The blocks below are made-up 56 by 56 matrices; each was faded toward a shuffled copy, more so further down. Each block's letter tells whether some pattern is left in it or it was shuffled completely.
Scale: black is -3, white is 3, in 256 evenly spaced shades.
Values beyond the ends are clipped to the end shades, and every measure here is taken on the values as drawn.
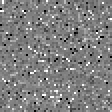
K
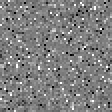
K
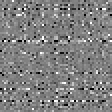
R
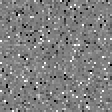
K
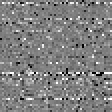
R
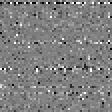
R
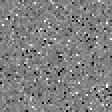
K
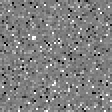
K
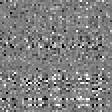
R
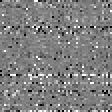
R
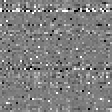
R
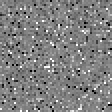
K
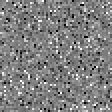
K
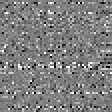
R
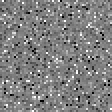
K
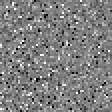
K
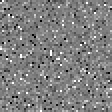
K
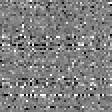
R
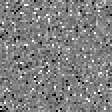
K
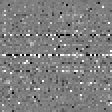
R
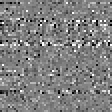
R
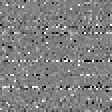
R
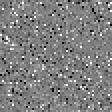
K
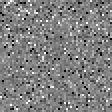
K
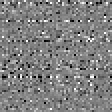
R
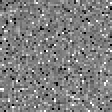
K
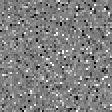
K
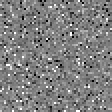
K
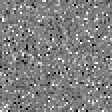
K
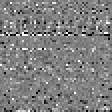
R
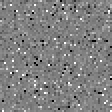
K
